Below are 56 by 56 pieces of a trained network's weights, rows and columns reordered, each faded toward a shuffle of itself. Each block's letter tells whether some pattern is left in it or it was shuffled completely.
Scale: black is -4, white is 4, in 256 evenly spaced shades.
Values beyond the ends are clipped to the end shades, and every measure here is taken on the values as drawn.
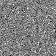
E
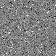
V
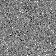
V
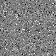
E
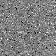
E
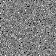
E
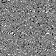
E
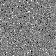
V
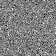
V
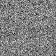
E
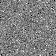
V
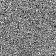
V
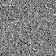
E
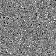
E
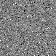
V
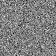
V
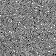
V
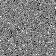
E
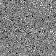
E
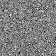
V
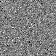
V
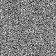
E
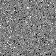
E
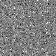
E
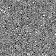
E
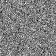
V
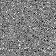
E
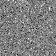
V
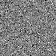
V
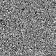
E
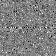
E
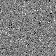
V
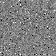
E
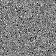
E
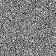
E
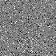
E
